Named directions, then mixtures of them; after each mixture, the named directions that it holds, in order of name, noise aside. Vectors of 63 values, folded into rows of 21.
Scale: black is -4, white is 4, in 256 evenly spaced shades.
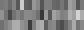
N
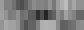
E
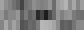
E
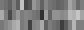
N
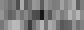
E, N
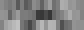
E, N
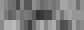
E, N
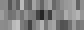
E, N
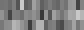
N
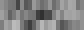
E, N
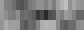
E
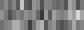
N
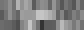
E, N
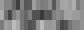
E, N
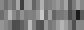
N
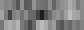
E, N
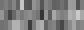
N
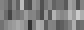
N
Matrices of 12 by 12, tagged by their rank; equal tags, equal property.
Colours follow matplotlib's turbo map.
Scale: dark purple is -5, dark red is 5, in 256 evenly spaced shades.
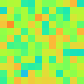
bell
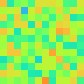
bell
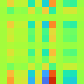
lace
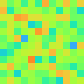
bell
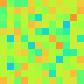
bell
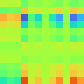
lace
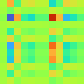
lace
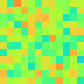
bell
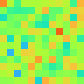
bell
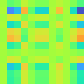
lace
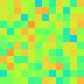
bell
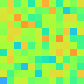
bell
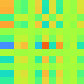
lace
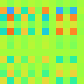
lace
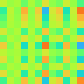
lace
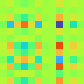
lace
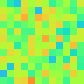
bell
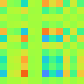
lace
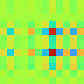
lace
